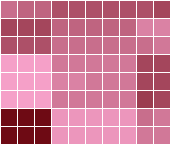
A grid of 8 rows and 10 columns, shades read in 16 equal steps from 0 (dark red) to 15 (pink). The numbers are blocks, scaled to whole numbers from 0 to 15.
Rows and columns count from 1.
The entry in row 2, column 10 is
12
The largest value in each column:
15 15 15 14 14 14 14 14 12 12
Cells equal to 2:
0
